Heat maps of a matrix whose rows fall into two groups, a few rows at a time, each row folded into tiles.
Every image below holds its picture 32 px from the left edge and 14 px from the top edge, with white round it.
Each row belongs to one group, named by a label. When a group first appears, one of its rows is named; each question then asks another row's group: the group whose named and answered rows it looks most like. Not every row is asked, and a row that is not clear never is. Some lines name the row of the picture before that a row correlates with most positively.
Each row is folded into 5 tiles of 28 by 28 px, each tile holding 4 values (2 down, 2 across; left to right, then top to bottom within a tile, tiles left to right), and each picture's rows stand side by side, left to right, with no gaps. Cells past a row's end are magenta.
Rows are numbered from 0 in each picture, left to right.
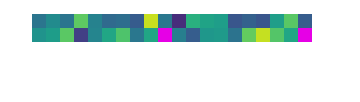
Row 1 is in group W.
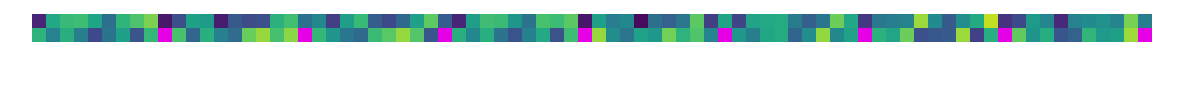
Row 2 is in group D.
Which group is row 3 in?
W
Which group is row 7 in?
W
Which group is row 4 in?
D
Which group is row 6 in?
W
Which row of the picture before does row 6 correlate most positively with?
0
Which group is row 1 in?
W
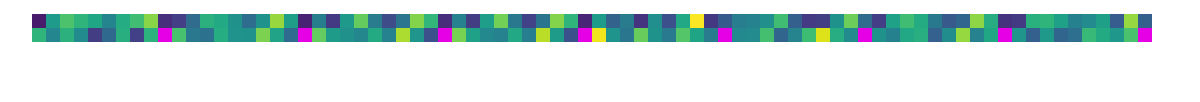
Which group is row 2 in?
D
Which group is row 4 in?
D
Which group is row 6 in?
W
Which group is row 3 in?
D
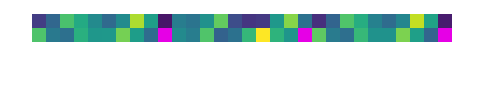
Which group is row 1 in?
W
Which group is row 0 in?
D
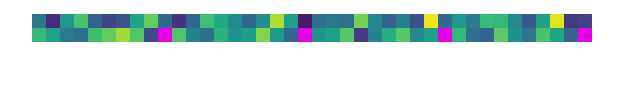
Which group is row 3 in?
D
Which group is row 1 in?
D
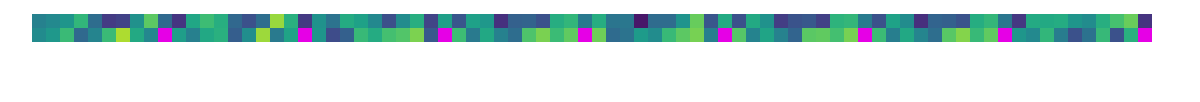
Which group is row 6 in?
W
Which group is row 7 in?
W
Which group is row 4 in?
D
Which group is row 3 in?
W
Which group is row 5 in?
W
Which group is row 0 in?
W
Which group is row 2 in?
D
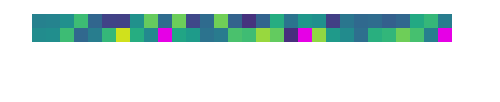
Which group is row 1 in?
D
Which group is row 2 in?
D
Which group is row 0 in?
W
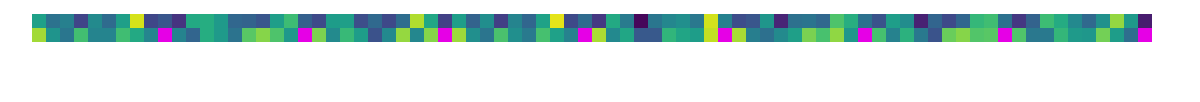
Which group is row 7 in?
D
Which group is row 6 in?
W
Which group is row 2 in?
W
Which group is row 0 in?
D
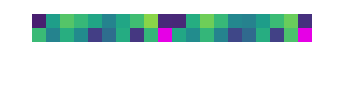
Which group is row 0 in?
W
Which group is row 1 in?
W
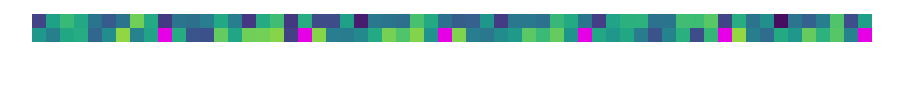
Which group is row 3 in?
D
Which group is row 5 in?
D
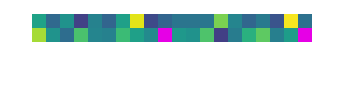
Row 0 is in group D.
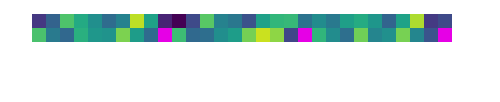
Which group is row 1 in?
D
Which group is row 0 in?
D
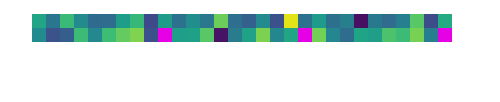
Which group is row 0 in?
D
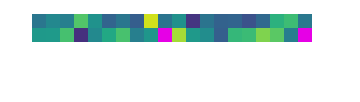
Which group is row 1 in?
D
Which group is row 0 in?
W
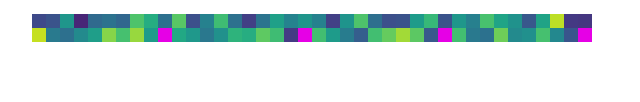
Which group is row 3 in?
D
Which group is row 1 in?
D
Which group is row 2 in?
D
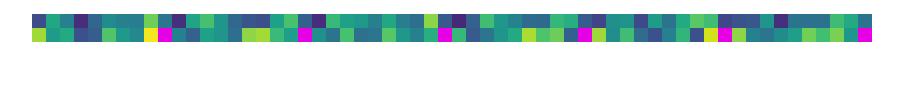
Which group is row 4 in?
W
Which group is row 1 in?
W
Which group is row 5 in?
D
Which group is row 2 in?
W
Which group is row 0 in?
W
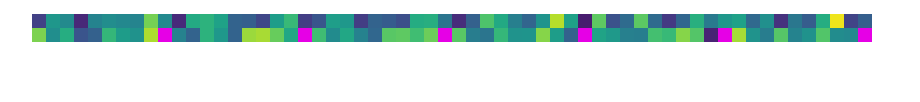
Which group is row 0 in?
W
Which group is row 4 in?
D
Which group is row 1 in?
W
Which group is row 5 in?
D
